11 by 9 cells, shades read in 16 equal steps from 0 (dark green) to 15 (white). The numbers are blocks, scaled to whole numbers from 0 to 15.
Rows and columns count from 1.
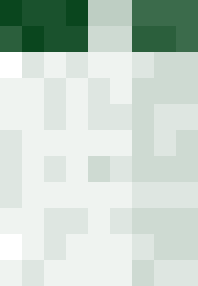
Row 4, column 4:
14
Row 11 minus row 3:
-1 0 0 1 0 0 -1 1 1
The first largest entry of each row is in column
5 5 1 1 1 2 2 2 1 1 1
